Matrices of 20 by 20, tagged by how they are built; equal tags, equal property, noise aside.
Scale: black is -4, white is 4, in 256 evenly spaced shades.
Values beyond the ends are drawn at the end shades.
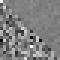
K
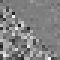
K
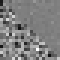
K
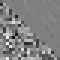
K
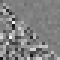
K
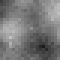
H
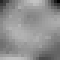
H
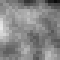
H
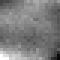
H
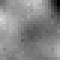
H
